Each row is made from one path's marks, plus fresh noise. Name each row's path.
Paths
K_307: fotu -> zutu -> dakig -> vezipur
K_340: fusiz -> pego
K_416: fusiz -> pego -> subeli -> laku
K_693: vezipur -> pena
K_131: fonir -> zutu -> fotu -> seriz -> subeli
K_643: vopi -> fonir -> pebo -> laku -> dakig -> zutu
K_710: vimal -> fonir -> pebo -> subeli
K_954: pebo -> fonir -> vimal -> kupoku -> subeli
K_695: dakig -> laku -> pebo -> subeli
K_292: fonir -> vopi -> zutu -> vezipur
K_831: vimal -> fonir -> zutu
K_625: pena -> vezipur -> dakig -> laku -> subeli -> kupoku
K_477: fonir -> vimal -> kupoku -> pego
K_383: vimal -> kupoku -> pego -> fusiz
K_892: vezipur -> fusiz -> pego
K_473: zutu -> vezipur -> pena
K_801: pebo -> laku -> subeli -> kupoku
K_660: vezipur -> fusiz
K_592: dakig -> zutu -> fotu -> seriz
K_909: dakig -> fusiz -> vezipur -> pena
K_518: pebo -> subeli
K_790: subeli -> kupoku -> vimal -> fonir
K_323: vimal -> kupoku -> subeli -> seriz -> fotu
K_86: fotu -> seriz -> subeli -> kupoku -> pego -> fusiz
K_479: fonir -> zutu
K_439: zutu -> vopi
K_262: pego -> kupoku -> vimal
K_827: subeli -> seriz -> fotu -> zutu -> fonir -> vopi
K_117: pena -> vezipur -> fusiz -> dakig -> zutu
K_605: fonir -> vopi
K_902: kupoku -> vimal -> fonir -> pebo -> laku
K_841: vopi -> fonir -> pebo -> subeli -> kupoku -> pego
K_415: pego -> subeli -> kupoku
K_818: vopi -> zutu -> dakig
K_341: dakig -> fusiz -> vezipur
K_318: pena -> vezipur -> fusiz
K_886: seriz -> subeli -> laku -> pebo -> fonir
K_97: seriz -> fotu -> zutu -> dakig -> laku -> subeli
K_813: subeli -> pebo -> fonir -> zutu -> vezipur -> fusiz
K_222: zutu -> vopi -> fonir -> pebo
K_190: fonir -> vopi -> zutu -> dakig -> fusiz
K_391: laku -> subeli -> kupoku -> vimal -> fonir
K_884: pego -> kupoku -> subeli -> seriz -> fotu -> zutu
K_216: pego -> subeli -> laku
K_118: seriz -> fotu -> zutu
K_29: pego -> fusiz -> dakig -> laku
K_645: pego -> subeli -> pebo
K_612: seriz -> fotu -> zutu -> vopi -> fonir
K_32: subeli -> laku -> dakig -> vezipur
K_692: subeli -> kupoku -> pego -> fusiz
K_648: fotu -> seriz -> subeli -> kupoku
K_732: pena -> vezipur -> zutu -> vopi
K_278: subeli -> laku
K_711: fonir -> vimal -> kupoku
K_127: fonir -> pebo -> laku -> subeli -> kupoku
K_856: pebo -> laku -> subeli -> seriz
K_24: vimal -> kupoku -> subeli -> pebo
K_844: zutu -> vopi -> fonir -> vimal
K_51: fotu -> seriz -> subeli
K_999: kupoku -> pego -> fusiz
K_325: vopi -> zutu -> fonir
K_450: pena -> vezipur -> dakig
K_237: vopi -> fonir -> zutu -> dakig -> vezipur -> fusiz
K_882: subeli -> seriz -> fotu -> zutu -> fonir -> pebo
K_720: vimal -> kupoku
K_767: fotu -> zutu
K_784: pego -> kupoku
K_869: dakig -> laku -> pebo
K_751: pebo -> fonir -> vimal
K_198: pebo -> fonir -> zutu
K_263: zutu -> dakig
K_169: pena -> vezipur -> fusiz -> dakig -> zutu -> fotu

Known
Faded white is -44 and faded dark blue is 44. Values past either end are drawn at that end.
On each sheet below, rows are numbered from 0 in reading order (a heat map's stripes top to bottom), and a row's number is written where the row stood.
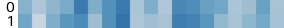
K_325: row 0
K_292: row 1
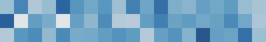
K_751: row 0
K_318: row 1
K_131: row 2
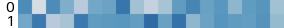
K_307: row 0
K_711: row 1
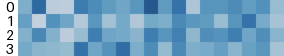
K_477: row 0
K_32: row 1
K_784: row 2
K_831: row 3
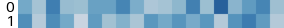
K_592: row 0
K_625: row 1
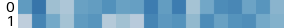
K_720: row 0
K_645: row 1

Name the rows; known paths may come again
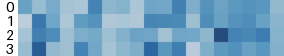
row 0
K_340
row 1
K_645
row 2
K_51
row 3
K_24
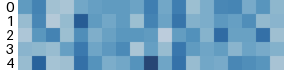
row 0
K_720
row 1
K_751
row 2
K_131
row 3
K_605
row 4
K_391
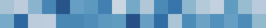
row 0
K_643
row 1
K_477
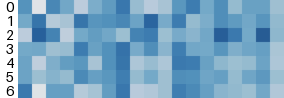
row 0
K_307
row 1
K_711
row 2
K_884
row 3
K_831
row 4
K_292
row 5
K_479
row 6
K_732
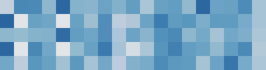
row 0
K_882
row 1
K_318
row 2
K_198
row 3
K_169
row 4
K_32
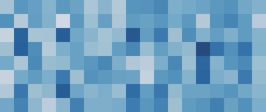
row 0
K_518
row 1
K_625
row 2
K_841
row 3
K_648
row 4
K_592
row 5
K_827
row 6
K_710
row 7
K_784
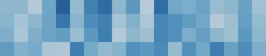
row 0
K_844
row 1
K_325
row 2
K_439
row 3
K_999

